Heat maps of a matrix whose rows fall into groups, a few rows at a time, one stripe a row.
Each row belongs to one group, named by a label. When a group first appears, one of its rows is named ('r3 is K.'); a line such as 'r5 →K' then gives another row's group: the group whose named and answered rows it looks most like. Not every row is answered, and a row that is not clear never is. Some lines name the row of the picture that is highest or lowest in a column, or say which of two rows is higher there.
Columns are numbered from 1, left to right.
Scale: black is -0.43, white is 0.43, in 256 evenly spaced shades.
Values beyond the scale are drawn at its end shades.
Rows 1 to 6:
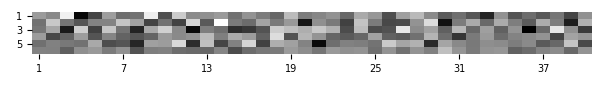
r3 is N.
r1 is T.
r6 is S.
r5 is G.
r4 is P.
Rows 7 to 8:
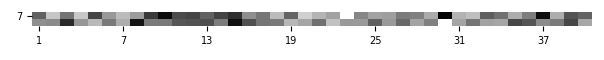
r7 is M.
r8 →S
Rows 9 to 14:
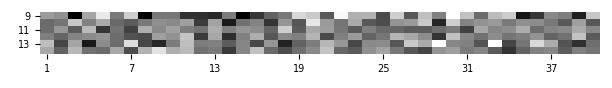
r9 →S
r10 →G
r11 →P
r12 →G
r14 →T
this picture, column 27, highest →13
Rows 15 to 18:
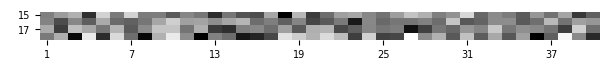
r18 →N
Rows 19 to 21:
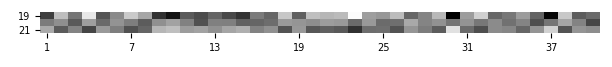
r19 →M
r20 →N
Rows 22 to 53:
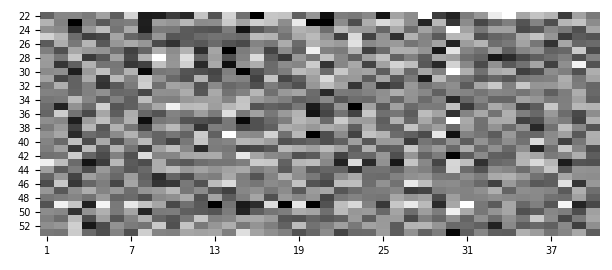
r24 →S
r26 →M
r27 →G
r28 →T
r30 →S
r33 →G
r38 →N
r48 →G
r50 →S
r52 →T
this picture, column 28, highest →22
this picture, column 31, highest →49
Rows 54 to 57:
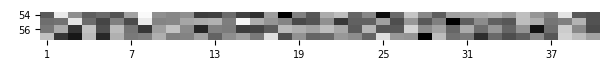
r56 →N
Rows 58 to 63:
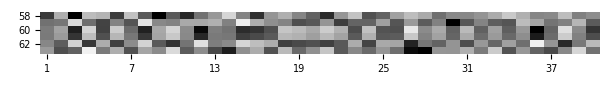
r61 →N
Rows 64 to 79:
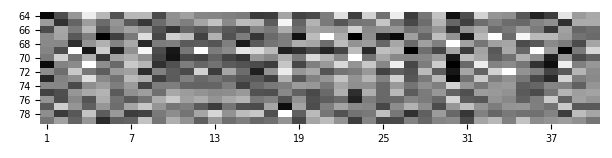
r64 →M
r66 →M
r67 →P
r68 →S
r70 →M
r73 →M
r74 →S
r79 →P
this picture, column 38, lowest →69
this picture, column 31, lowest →67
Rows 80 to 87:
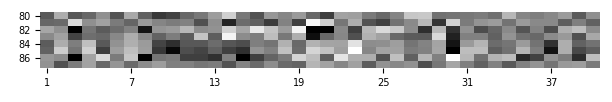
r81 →G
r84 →M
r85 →M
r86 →S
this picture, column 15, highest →82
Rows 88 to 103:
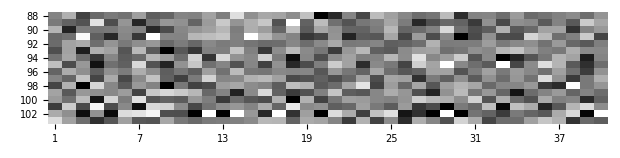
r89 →P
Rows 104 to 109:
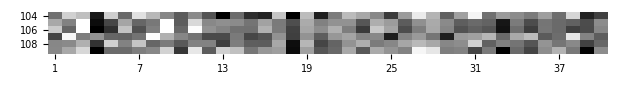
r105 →T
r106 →T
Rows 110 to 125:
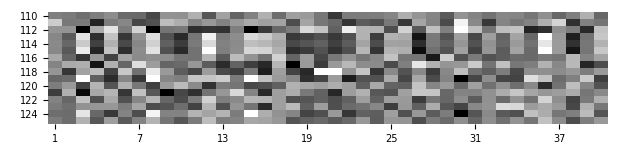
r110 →G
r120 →N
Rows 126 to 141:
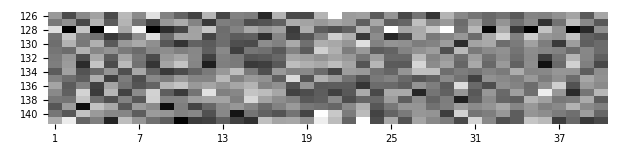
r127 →N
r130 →M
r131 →G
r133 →N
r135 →P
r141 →M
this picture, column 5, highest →128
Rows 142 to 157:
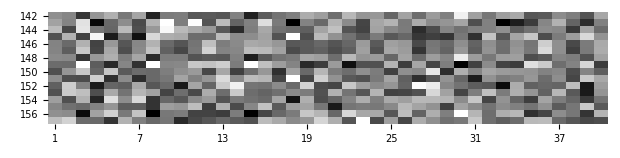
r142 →S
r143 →T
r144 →T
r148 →S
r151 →P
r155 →G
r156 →S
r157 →M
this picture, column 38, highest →152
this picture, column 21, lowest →155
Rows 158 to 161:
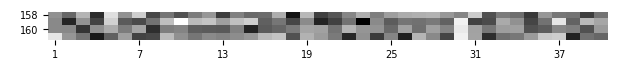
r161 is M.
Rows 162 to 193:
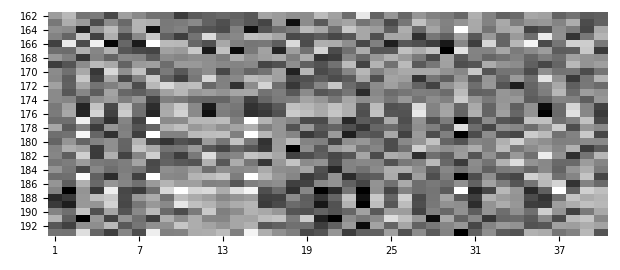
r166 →P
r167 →G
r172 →T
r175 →N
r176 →N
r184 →G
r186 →T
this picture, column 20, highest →167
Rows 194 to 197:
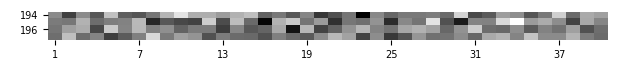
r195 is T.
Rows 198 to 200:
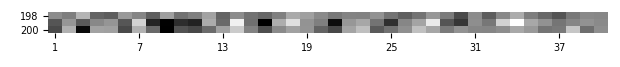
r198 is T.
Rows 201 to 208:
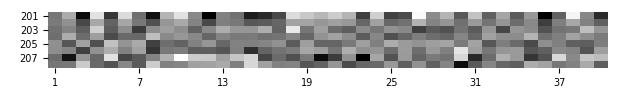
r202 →N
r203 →P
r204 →P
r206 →S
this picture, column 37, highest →207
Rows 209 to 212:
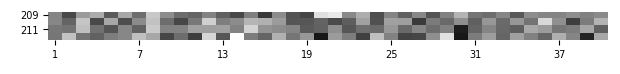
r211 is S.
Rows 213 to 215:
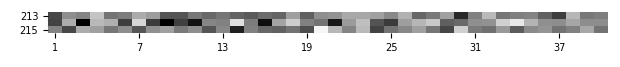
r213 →M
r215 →G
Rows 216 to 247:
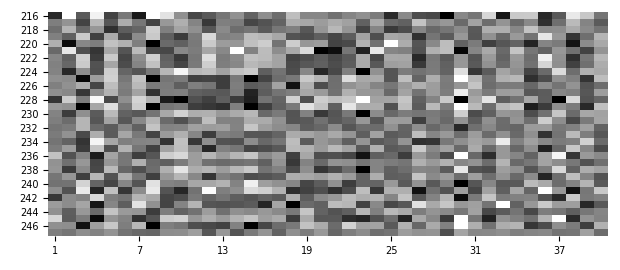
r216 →P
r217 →N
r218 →P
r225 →S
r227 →S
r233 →N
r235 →N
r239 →N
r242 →M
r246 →S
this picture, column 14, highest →221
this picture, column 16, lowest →243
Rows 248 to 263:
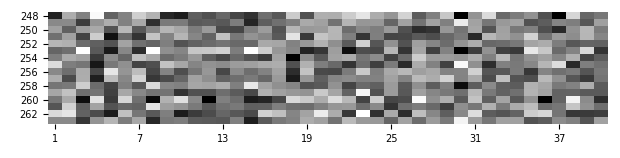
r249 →S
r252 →M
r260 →N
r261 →P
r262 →M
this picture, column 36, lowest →260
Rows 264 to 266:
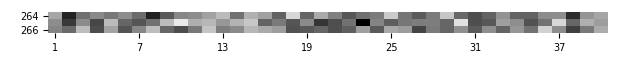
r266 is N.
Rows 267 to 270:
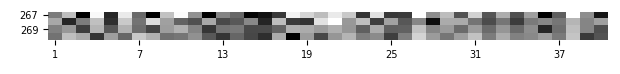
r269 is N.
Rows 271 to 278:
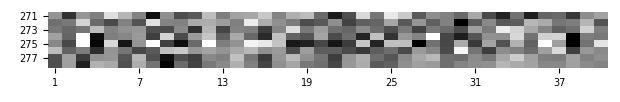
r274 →T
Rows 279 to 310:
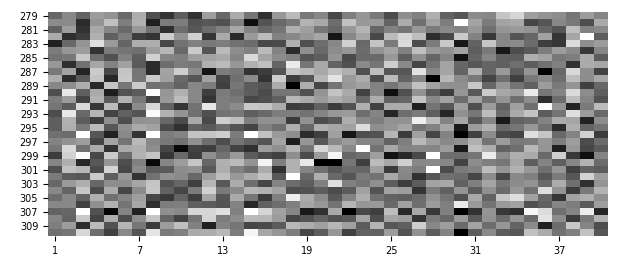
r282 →G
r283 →M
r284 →T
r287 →N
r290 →P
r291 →N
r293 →P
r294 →T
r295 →M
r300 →G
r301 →G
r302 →P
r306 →S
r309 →N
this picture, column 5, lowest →307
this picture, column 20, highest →298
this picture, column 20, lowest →300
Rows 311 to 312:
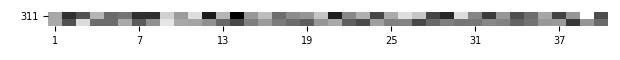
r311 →G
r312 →T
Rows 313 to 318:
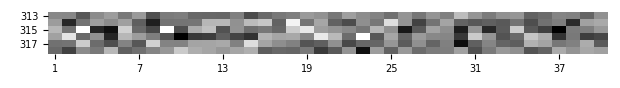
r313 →S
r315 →T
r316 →M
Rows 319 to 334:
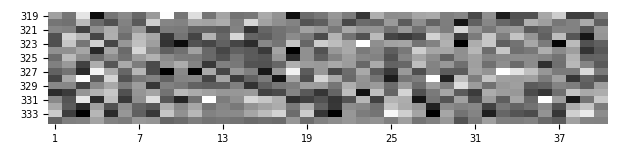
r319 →T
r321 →S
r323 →M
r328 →G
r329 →S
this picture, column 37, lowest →323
